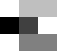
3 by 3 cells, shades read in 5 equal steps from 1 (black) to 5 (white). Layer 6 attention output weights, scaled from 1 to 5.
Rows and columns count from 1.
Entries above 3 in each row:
3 1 1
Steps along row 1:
down same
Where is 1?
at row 2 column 1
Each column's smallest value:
1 2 3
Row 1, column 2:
4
